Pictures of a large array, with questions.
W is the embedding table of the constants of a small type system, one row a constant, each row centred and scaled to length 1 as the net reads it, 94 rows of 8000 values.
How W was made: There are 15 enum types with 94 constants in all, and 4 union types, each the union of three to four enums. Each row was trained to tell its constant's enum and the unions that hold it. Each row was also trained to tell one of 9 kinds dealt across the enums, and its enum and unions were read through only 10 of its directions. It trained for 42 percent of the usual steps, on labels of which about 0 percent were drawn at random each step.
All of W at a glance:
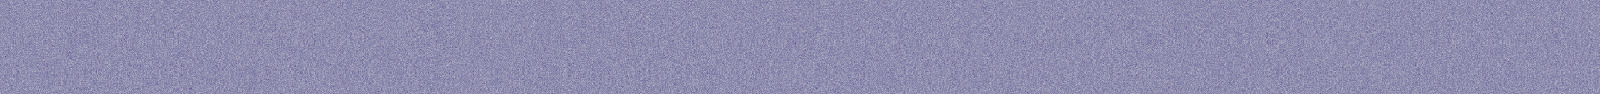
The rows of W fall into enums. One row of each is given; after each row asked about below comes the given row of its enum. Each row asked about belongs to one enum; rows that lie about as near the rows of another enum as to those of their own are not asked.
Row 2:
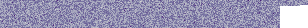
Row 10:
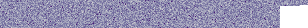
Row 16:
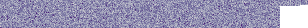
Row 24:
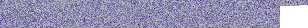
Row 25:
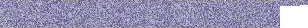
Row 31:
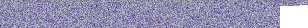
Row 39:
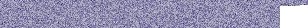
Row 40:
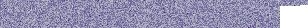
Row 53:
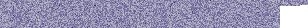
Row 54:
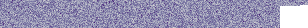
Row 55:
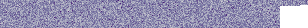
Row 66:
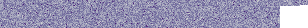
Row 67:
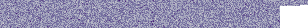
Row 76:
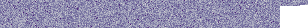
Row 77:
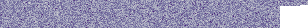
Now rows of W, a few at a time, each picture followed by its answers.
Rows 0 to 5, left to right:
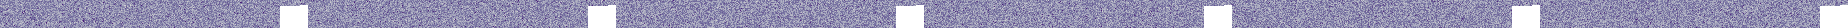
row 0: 76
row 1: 10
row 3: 77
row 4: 53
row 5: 55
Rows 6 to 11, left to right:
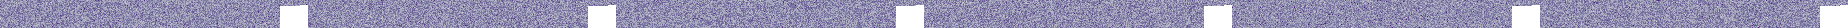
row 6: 31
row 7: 77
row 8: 16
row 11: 40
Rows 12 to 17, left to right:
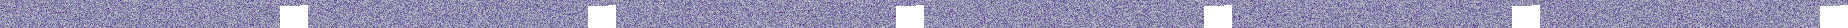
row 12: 53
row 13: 16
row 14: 31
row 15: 67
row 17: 24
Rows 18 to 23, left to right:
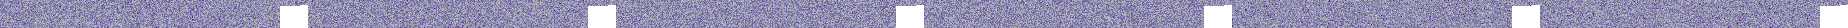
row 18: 55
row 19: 39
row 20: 53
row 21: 40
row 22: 54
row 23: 77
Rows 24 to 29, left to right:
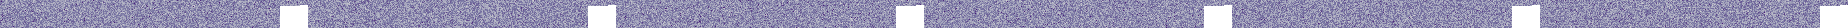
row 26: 76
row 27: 16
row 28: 16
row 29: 53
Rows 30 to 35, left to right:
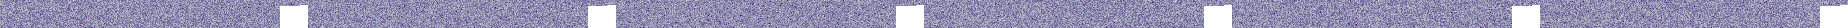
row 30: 25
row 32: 77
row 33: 55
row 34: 40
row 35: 55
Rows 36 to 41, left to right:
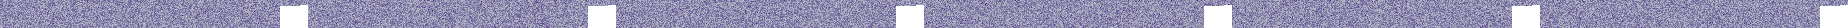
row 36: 40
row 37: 24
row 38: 67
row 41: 40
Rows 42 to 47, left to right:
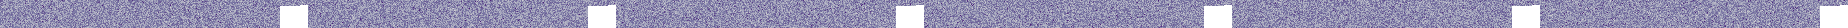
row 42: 40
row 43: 40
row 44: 39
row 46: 39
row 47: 10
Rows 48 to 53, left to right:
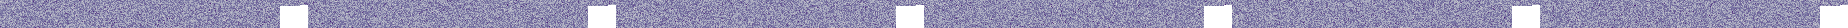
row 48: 39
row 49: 53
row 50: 10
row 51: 16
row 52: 53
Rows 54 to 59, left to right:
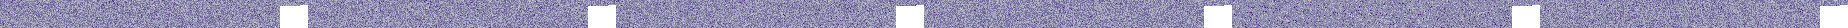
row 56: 77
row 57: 67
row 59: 39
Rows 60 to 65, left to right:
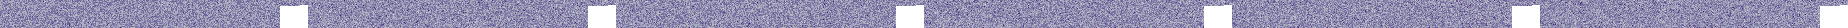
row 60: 39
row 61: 76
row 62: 2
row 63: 76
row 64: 77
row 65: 77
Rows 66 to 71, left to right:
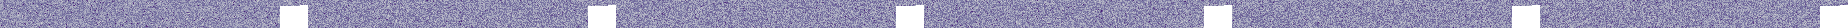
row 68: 16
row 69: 24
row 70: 24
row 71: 66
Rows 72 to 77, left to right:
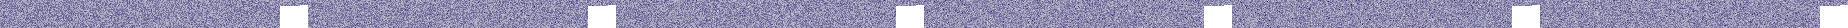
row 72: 66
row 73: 66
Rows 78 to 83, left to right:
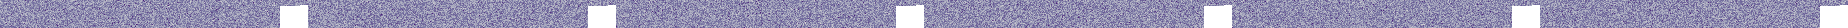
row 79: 66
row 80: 53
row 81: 31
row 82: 2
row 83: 39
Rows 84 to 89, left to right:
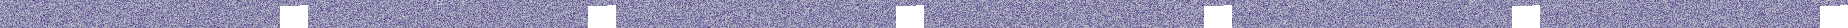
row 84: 2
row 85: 16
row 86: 25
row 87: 24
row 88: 54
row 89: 67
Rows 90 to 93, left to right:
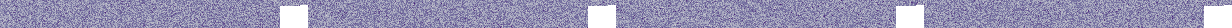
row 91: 66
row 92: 55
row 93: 66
